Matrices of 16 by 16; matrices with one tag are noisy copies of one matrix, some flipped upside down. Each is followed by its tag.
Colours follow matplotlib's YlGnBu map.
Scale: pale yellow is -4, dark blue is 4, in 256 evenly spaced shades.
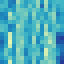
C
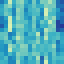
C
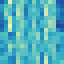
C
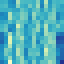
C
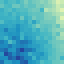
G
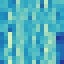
C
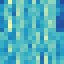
C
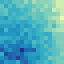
G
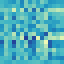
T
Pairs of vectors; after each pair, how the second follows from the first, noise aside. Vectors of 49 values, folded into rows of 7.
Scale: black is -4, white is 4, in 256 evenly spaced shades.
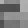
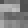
negated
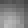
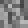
shuffled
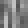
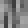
negated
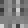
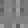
shrunk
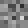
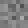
shrunk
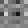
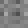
shrunk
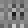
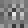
negated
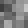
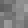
shrunk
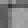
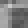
negated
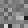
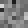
shuffled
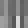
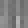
shrunk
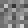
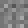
shrunk
